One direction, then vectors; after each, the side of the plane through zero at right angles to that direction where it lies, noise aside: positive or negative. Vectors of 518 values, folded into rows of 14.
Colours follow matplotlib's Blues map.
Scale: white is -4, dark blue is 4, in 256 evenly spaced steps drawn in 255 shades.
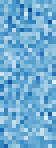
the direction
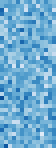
positive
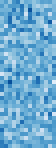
positive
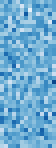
negative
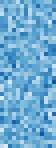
negative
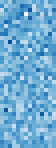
positive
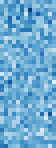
positive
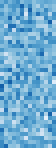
positive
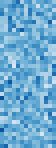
positive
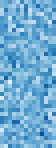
negative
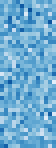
positive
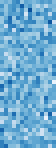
positive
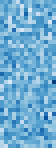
negative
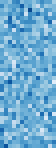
positive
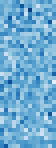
positive
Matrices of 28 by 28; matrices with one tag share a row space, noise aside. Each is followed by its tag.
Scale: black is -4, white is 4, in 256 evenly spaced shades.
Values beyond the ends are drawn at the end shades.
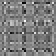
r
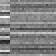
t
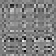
r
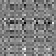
r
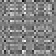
r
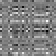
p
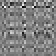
r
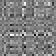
r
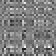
r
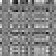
p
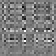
r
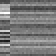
t
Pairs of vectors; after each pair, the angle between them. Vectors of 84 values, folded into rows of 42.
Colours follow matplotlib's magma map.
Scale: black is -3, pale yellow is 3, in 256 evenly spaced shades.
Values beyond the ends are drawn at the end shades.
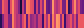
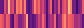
partly opposed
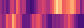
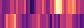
nearly parallel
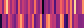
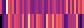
partly aligned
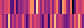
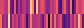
nearly parallel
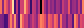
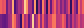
partly aligned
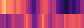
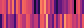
partly aligned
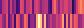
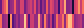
partly aligned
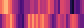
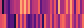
partly opposed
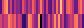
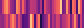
partly aligned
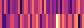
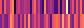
partly aligned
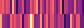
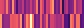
nearly parallel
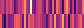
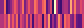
partly opposed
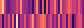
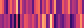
partly aligned
